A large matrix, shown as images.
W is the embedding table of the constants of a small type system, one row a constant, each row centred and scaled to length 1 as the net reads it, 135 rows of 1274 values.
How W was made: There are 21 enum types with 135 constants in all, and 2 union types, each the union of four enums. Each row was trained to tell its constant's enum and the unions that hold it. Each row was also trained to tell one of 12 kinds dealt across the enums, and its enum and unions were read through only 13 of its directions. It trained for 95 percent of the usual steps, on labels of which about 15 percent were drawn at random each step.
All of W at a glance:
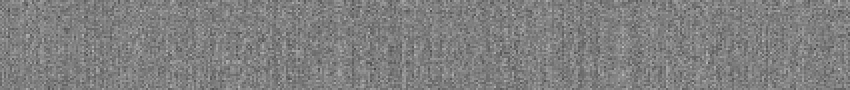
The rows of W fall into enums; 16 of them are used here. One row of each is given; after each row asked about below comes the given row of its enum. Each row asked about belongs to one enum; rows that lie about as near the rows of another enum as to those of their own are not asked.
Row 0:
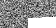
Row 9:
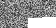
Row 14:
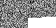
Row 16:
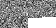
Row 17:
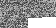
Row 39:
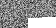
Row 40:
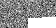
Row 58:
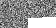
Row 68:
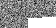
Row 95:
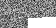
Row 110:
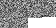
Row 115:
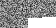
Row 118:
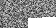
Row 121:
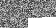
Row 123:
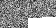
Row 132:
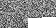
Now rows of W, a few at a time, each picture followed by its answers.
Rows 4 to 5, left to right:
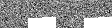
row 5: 9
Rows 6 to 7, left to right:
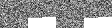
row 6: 68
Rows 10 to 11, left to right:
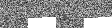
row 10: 16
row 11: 58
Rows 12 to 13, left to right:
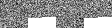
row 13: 0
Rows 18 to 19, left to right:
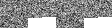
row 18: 0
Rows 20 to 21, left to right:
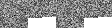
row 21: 14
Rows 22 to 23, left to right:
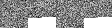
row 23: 123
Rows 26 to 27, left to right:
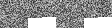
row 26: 17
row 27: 110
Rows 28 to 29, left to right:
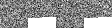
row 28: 39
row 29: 95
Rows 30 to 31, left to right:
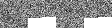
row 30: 58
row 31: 110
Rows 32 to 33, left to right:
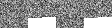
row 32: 132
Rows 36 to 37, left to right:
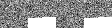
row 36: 9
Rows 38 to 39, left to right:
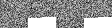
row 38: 110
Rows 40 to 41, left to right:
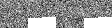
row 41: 16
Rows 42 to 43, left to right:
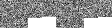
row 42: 115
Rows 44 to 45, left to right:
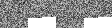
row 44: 14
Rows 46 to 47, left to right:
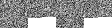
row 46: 39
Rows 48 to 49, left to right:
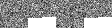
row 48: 14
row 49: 115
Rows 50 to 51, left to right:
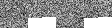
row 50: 0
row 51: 17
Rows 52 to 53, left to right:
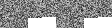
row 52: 118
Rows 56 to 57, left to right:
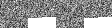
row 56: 123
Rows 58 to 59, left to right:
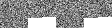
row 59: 115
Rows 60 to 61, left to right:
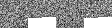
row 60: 17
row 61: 39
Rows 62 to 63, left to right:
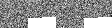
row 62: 40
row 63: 115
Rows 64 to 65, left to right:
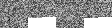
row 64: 121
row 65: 17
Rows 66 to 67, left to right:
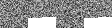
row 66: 0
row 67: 0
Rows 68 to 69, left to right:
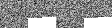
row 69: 39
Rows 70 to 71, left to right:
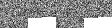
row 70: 39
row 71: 14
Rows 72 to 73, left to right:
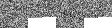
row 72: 9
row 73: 14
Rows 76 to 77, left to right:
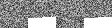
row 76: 118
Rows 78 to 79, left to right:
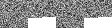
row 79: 9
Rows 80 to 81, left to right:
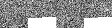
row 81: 39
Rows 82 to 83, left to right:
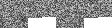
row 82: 118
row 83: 17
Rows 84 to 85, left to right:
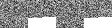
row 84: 68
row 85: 9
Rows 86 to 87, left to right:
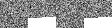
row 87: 118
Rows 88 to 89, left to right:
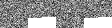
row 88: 115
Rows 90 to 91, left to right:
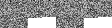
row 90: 95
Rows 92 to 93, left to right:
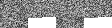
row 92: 118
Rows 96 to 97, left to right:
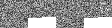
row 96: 14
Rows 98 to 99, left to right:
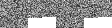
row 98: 115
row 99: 95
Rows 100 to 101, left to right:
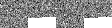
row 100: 121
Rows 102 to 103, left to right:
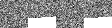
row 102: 121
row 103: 40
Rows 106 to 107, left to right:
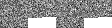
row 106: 95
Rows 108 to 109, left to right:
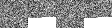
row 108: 121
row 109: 17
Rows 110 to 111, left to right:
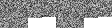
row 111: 14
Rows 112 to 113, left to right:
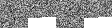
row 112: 110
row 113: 118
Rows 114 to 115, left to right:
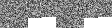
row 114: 121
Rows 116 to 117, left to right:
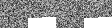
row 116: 0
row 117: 118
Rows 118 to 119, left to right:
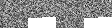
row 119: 16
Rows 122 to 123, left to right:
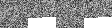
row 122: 17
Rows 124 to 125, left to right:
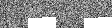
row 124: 16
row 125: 132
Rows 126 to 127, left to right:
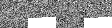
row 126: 95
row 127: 0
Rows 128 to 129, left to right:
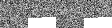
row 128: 121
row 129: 95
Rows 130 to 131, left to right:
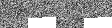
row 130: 68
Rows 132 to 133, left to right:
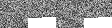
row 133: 123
